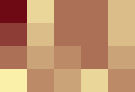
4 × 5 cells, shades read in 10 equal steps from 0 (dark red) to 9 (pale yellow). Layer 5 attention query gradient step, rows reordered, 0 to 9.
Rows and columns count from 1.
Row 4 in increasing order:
5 5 6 8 9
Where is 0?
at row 1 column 1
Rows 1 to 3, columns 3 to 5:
4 4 7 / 4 4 7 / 5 4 6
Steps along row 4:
down up up down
